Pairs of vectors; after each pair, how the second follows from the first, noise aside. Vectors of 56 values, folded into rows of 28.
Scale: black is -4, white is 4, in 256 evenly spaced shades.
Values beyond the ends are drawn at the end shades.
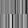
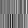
sign-scrambled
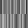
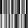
scaled up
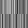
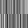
wrapped around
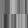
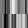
scaled up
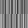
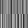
wrapped around
